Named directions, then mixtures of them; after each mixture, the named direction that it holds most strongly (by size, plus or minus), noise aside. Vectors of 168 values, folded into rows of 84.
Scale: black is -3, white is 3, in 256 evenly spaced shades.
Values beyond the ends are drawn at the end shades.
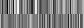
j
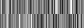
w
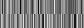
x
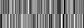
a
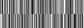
a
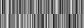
w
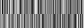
x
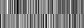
j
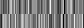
a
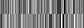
a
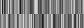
x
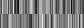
j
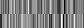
a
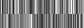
w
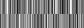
w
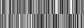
w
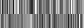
j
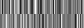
x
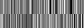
w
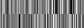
w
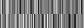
x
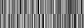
x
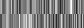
w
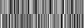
a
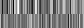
j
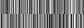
a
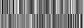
j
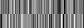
a
